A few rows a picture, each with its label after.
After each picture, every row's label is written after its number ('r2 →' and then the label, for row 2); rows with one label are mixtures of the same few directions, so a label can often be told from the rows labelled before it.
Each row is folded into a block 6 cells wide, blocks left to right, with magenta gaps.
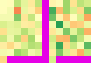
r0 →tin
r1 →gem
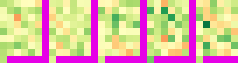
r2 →tin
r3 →gem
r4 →tin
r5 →tin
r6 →gem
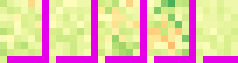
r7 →tin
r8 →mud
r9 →tin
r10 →mud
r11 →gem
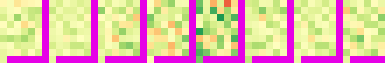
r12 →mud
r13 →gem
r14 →gem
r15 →mud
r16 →tin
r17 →tin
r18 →gem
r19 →gem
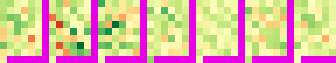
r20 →gem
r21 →gem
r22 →mud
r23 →tin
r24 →gem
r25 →gem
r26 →gem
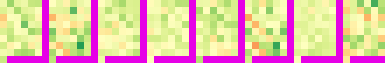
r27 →mud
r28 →gem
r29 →mud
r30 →tin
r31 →tin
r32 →gem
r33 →tin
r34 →tin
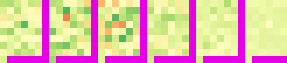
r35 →mud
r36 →tin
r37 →mud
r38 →tin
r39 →tin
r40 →mud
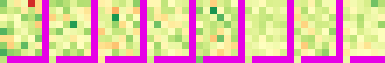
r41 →tin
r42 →mud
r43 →tin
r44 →gem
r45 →tin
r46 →tin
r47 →gem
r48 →tin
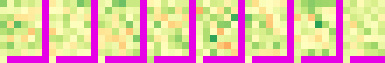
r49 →mud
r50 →tin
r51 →mud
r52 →gem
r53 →gem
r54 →mud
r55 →mud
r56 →gem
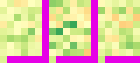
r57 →mud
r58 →mud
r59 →gem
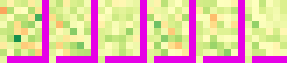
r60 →gem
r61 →gem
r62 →mud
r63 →gem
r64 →tin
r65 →gem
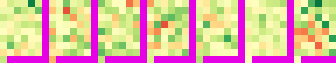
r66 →tin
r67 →tin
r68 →tin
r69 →mud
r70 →gem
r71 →tin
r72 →mud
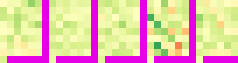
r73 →tin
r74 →mud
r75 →mud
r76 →gem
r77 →mud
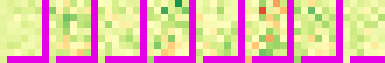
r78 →tin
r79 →tin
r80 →gem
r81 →tin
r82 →gem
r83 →tin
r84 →tin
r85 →gem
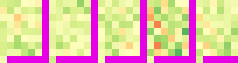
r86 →tin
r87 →tin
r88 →gem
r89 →gem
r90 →gem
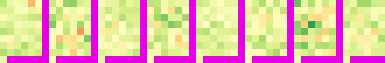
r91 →tin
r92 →mud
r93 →mud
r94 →gem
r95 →mud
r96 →tin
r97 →mud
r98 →mud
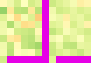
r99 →gem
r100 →tin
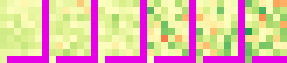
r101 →mud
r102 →tin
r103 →tin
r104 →gem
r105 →gem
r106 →tin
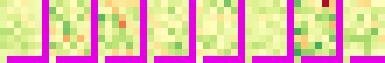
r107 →mud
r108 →gem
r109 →mud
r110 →gem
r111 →tin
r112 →tin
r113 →tin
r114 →mud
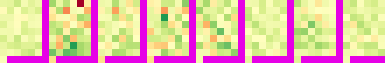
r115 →tin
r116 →tin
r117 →tin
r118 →tin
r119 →gem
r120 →gem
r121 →mud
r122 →gem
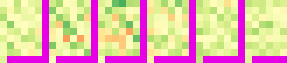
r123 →gem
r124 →gem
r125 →mud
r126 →tin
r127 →tin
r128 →mud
